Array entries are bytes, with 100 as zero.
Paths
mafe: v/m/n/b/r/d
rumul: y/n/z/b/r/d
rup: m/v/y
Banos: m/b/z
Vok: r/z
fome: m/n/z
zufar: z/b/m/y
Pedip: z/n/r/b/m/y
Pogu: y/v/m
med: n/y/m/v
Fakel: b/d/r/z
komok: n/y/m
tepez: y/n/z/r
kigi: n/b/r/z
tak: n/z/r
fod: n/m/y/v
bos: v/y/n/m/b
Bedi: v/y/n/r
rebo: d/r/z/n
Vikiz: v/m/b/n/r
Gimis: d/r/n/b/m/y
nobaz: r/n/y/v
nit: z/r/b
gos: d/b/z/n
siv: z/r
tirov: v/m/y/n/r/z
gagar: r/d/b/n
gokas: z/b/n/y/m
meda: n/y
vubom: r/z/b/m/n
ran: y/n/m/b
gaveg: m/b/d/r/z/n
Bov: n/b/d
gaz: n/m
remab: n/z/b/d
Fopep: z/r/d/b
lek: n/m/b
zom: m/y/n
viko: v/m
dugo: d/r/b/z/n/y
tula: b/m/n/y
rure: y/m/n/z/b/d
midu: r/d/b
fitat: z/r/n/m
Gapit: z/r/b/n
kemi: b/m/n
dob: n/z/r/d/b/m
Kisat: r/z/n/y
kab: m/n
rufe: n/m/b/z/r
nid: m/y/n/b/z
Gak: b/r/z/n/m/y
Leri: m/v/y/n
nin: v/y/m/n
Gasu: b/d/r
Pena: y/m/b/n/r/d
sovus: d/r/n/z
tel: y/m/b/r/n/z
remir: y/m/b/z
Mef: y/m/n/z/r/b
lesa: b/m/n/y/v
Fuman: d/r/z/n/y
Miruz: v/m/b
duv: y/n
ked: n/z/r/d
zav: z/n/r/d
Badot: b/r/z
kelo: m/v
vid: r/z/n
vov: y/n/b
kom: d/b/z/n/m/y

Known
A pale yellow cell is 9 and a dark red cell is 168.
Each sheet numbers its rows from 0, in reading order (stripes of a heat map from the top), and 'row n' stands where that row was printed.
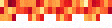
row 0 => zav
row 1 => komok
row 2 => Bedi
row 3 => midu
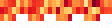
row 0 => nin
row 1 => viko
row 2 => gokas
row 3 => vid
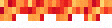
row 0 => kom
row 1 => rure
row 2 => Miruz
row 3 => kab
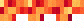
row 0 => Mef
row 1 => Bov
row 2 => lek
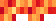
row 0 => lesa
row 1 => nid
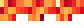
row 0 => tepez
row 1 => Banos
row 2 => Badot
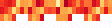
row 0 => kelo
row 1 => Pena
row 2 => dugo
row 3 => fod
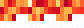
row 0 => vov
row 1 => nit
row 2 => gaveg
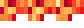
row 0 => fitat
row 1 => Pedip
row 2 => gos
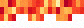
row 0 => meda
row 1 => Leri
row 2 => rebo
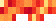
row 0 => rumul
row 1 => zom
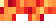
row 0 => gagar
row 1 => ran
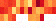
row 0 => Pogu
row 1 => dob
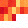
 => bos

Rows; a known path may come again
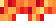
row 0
Mef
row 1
gaz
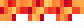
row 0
remir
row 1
kemi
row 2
Vikiz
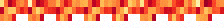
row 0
Gak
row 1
kigi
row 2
vov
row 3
fome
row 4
tula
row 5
Bov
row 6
Bedi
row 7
ked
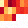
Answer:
Gapit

